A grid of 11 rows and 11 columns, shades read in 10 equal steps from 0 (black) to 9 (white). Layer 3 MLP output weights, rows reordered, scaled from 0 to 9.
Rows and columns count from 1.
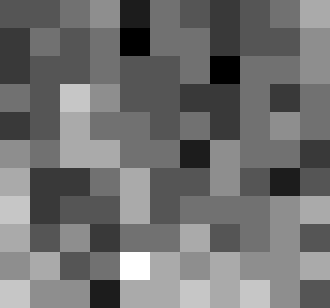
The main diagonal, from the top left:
3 4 3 5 4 4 3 4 4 5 3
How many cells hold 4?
32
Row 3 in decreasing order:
5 4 4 4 4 3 3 3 3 2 0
